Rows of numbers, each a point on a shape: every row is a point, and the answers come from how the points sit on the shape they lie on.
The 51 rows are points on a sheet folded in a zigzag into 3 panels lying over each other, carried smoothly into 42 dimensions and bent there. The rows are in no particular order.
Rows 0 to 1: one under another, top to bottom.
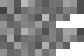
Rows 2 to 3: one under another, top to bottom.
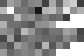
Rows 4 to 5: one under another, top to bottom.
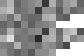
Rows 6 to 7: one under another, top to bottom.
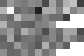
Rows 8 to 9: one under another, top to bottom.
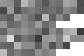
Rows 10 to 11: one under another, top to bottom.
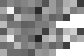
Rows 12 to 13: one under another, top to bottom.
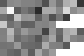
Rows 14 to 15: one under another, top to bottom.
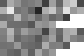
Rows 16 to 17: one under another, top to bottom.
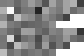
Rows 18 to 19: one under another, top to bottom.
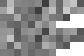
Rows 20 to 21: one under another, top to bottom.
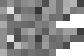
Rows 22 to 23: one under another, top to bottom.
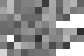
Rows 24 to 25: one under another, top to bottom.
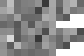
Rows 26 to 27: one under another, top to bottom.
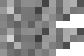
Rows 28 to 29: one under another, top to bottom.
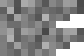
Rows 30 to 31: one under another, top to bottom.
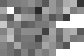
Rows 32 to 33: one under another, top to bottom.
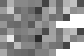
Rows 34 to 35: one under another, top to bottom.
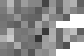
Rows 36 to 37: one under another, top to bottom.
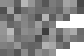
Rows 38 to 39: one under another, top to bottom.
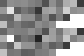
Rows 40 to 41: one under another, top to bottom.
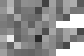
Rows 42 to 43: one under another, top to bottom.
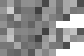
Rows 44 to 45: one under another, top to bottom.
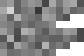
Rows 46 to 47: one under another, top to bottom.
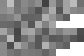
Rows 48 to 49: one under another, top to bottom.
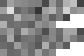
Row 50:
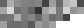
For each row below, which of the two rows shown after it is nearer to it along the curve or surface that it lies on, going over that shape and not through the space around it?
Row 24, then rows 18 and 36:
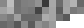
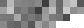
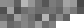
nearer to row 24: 18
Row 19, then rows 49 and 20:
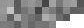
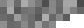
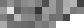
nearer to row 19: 20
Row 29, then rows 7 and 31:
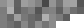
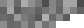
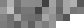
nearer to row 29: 31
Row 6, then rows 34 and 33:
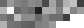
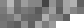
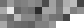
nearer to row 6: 33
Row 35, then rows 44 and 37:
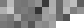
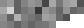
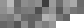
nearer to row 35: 37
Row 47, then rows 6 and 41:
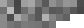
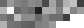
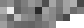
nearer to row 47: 41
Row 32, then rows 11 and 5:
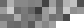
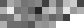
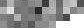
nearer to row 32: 11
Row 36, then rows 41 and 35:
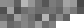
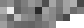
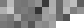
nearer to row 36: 35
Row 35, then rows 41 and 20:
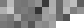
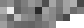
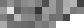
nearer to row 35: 20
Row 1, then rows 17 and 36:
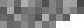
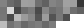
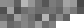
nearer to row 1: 36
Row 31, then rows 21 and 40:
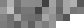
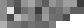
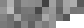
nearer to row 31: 40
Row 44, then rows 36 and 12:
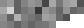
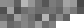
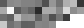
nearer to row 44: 12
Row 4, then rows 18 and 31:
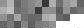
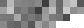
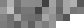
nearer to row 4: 31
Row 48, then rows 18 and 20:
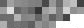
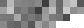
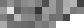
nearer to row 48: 18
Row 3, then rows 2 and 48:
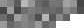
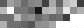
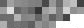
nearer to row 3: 48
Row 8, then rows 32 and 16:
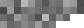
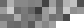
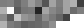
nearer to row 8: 32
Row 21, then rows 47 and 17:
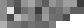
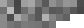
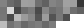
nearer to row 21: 47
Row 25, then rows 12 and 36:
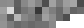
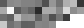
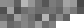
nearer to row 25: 12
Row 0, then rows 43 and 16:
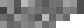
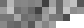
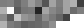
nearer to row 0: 43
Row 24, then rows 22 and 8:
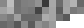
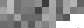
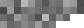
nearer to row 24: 22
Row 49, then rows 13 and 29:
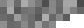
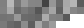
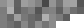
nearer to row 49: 13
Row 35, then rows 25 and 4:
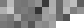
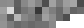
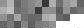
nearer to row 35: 4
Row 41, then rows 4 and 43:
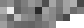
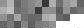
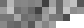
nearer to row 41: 4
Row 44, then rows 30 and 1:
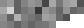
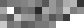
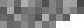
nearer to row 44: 30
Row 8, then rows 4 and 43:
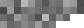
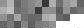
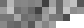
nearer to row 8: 43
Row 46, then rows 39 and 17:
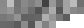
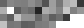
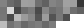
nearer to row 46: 39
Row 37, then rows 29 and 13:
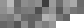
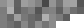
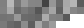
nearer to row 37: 29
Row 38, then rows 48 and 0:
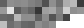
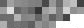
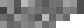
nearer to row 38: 48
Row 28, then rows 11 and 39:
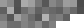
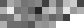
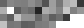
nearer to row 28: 39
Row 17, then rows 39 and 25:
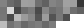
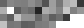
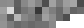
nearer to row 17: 39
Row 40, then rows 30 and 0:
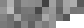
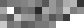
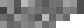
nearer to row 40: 30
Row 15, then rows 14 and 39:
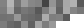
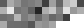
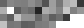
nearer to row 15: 14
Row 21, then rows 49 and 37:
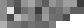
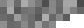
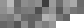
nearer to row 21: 37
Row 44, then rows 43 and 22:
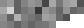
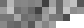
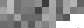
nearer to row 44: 22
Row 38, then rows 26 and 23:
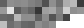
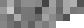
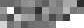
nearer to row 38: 23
